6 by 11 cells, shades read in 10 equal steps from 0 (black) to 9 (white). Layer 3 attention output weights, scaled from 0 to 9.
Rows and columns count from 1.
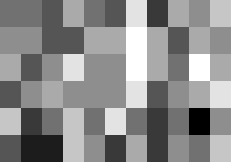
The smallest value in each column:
3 1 1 3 4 2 4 2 3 0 5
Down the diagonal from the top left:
4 5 5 5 4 2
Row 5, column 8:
2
